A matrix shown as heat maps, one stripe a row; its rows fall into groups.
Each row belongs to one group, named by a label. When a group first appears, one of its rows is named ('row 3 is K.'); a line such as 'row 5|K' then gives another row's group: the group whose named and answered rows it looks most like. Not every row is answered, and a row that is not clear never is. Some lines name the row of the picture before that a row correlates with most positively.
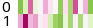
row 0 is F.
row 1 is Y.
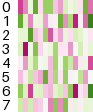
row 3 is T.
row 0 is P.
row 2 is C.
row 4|P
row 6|F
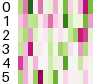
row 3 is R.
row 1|P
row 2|F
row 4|Y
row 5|T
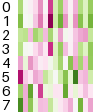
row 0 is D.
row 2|F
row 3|D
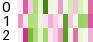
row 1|P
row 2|P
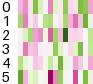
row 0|P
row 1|R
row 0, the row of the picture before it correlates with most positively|1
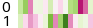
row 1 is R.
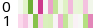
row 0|C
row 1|P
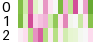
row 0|F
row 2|C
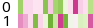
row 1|P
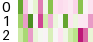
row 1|C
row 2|F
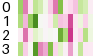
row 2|R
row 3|T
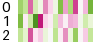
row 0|F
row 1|T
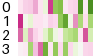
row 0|D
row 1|Y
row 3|C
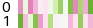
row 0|Y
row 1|T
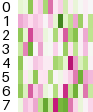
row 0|C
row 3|C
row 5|T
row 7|R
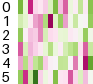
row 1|D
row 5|T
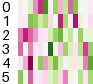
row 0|C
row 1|P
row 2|Y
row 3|Y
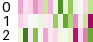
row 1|P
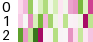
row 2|T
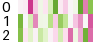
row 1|R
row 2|R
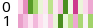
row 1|Y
